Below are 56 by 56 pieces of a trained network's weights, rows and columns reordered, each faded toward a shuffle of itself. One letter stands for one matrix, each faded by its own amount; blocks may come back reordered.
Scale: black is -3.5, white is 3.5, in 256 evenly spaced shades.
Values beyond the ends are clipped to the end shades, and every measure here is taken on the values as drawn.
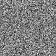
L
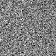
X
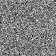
L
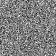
L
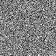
L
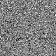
X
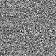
X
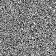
L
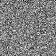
X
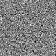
X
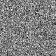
X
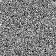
L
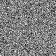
L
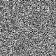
X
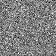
L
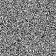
X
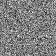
L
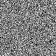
L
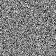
L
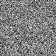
L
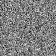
X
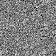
X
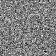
X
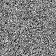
L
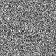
X
